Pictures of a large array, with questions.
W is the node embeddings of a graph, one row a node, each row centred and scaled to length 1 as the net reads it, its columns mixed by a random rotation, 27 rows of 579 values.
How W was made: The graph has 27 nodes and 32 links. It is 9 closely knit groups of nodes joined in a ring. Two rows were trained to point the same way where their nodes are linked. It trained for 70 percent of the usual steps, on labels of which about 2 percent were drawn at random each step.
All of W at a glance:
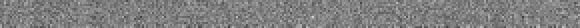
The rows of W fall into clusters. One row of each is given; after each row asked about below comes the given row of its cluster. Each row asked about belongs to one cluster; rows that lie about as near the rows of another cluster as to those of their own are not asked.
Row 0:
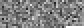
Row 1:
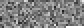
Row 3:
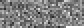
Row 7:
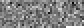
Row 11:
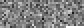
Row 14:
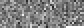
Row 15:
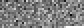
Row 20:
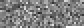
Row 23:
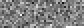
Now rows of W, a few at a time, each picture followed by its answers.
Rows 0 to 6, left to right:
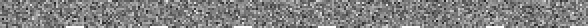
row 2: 23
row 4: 23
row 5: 15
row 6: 3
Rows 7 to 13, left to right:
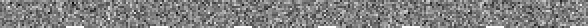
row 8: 20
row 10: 20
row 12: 7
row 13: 3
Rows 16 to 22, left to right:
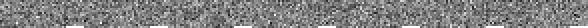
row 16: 1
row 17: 1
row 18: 0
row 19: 14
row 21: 14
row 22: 15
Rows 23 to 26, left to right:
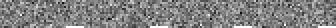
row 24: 0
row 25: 11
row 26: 11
